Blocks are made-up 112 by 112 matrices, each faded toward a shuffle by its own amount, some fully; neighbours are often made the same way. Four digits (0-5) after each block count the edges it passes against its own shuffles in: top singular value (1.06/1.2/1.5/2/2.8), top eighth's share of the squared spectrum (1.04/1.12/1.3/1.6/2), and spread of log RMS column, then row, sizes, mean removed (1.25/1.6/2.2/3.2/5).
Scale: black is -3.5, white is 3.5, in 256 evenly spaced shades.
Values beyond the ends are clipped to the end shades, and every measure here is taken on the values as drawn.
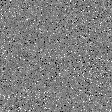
0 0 0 0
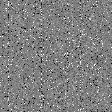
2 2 2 0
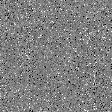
1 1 1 0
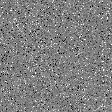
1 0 1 0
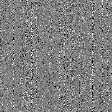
2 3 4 0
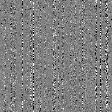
3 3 4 0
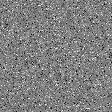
2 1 0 0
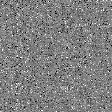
3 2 2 1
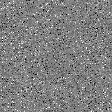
3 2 1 0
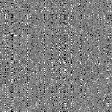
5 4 3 2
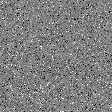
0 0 0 0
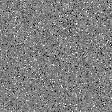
3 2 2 0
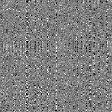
4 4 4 2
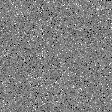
2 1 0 0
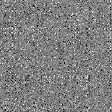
4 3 2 1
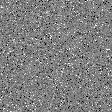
1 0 0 0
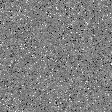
1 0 0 0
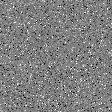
0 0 0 0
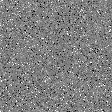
0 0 0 0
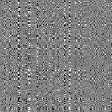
5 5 4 3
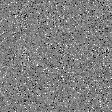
3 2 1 0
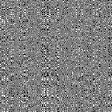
5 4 4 3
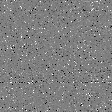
3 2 0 1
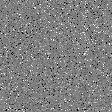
2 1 0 0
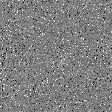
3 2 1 0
